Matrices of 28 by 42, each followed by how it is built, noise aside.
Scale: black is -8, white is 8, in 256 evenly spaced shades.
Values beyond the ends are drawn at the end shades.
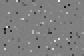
sparse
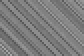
Toeplitz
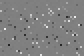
sparse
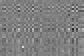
low rank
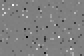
sparse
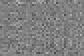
low rank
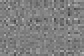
low rank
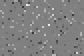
sparse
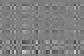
low rank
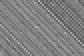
Toeplitz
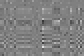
low rank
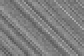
Toeplitz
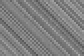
Toeplitz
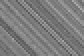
Toeplitz
